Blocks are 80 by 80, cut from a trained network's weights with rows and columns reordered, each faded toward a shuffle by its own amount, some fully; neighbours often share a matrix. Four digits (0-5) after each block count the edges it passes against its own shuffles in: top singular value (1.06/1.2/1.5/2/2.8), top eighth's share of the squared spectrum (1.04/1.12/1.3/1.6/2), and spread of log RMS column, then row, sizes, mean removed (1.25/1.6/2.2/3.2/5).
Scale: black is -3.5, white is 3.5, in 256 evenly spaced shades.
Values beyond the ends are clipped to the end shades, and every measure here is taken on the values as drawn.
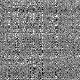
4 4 3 0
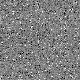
2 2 1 0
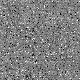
1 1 0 0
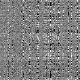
4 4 4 0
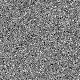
0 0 0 0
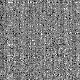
3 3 0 2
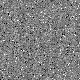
0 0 0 0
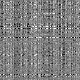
4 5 1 4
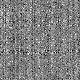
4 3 0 2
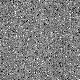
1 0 0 0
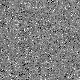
0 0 0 0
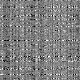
4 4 0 4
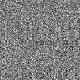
3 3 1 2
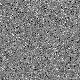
0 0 0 0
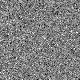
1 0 0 0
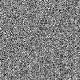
3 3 1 0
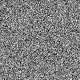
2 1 0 0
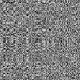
4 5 3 2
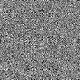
3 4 2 2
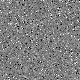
0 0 0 0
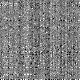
4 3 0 3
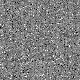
1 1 0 0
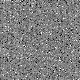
1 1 0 1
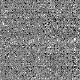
3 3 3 0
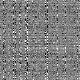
4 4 4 0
